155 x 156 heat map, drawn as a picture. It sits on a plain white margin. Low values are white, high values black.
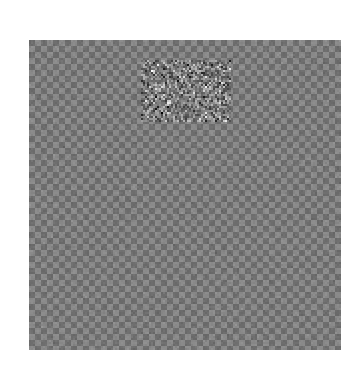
Overall the values sit about 50% of the way up the scale. Values change most from cell to cell in the top middle. The halves do not mirror each other. An odd patch, rougher than its surroundings, sits in the top middle.
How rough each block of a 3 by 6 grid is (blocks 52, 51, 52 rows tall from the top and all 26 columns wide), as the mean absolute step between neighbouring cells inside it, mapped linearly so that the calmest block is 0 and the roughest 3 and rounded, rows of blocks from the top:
0 0 3 3 0 0
0 0 0 0 0 0
0 0 0 0 0 0
